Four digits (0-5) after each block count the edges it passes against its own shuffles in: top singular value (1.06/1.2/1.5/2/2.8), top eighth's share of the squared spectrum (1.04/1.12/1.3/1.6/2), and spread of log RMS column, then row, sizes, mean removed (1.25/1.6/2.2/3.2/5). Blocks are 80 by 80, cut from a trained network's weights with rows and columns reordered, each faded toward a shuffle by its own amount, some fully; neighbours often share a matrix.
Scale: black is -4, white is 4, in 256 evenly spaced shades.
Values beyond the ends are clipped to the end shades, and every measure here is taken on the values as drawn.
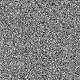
2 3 1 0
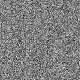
2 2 0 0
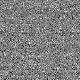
2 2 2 1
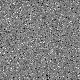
0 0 0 0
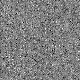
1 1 0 0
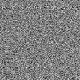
3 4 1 2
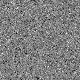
0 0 0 0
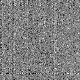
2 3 1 2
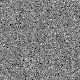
0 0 0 0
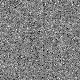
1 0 0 0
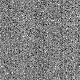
2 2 0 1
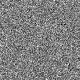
2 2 0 0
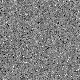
0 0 0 0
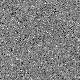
0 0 0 0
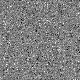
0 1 1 0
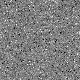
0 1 0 0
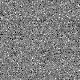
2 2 1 0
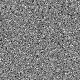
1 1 0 0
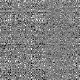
3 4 3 2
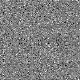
2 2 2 0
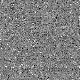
2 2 1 0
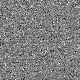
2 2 1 0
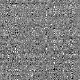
2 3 3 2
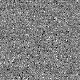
1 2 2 0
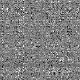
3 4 3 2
